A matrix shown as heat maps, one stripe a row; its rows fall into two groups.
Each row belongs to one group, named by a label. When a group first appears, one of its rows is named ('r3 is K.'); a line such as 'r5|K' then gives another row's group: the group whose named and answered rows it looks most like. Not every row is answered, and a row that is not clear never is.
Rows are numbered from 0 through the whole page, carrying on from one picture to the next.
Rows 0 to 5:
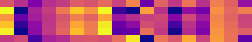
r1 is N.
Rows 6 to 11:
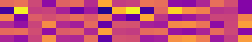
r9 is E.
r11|E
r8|N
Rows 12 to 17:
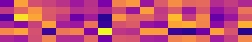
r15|E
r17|E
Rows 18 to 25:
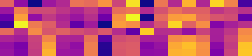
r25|E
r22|N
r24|E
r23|E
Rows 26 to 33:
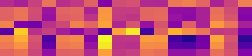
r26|E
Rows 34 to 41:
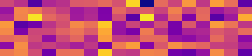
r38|N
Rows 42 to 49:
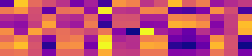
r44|E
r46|N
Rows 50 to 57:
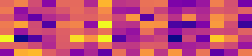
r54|N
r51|N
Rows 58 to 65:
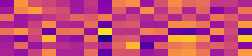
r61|E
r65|E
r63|E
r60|N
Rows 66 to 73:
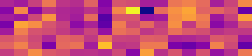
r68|E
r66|E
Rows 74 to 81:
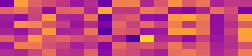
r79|N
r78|E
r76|E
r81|E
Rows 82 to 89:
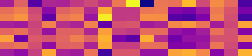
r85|E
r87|N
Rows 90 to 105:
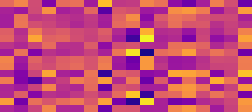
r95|N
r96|E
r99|N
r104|N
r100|E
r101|N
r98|N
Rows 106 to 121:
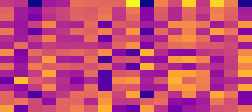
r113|N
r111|E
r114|E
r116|E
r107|N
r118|E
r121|N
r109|E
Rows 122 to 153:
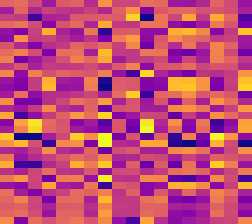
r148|E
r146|E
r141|N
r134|E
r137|E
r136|N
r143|E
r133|E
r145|N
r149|N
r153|N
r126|E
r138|N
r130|N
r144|N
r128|N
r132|N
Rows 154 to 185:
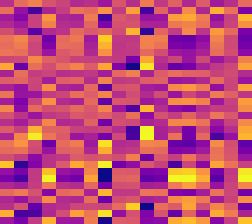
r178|E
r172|N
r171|E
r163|N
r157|E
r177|N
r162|N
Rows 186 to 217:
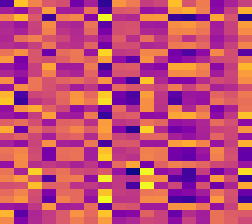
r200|N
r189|E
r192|E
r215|E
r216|N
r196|E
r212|N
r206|E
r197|N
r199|N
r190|E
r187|E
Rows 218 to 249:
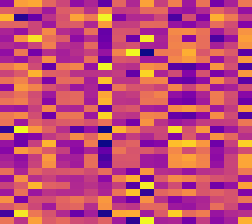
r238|E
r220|N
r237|N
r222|E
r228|N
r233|E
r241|E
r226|E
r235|N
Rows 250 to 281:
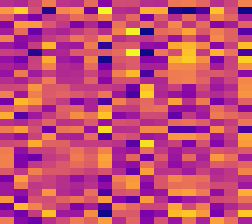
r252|N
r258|E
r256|E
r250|E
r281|N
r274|N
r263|N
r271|N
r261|E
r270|N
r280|E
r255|N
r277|E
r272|N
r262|N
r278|N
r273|N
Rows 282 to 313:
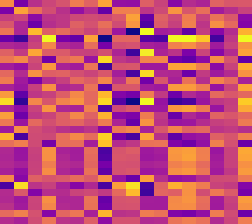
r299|N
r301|N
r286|N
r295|N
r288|E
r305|E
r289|N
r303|E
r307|N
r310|E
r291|E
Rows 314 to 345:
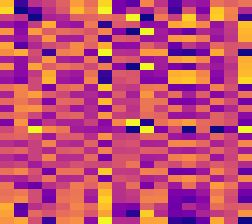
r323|N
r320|N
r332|N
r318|N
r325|E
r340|N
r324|E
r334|E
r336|E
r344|N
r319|E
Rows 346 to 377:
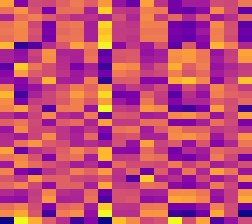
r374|E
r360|N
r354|E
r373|E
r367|N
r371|N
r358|N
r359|N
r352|N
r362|E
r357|E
